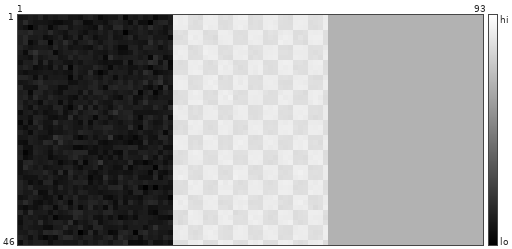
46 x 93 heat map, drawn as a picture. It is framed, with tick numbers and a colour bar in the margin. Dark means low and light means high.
It is made of 1 by 3 panels. Panel 1,1: very low, fine-grained, faint in contrast. Panel 1,2: very high, checkered, faint in contrast. Panel 1,3: high, flat.
